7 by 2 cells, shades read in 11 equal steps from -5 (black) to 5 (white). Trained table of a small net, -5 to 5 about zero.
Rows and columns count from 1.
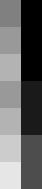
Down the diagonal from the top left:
0 -5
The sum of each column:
13 -27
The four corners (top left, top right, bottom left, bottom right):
0 -5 4 -2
